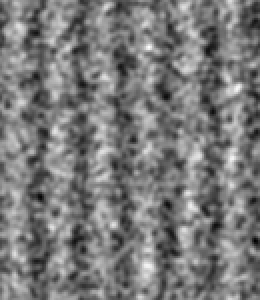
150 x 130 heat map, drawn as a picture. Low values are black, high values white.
Stripes: upright, repeating 6 times. Grain: blotchy. Slope: none. Average level on the scale: 50%.
